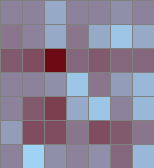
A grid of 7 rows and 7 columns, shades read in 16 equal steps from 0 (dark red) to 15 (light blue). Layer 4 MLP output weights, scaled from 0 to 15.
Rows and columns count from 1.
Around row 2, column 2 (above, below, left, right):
9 5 8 12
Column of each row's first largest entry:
3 6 4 4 5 1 2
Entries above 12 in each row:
0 1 0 2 2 0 2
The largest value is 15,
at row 7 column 2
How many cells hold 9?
12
